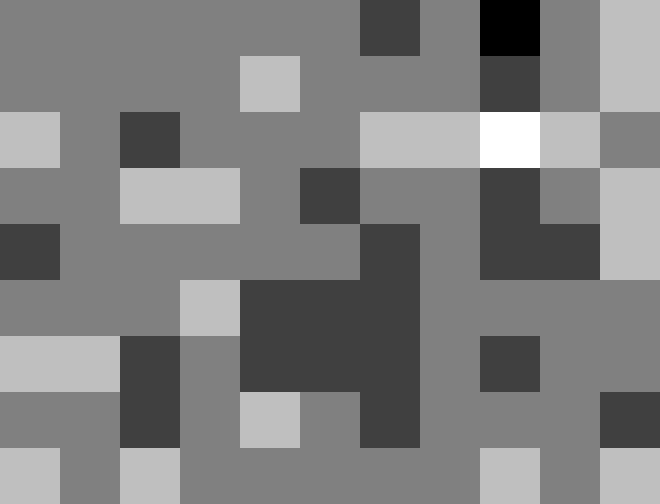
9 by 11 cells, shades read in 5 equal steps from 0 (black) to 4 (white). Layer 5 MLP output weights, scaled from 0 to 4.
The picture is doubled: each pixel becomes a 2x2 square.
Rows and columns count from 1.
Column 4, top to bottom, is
2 2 2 3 2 3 2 2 2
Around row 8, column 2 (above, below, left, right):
3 2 2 1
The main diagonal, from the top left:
2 2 1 3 2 1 1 2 3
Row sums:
20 23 27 23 19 20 19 20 26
